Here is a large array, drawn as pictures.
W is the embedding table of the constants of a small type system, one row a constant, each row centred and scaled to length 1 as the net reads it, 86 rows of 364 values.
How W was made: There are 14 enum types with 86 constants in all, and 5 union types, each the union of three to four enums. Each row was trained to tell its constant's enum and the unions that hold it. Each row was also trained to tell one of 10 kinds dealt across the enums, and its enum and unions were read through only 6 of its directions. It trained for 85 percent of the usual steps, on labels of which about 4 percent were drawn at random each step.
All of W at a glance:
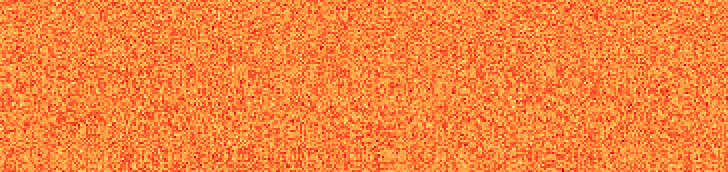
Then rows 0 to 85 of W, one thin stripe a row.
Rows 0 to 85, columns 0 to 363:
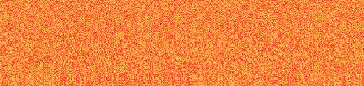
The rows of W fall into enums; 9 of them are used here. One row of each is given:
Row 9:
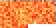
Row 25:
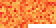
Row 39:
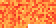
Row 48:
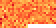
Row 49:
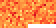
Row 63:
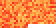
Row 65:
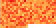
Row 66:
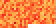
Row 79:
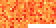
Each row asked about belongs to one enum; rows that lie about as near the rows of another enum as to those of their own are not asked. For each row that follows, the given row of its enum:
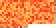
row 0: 25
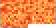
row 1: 66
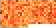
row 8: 39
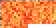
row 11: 66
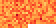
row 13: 65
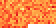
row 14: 63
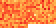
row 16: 66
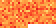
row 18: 79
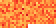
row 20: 9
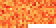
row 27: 9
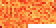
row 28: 25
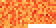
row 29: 39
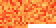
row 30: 65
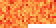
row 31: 25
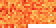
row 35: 66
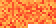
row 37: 79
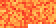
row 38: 66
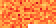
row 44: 65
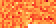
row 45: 39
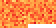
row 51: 39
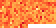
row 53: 25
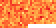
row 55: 25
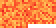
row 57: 63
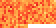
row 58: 79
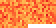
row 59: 39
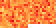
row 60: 39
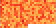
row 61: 25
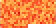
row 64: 63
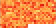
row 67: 63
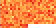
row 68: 63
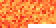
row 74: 25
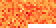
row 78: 79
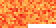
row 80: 65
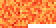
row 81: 63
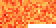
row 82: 65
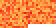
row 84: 63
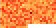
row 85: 65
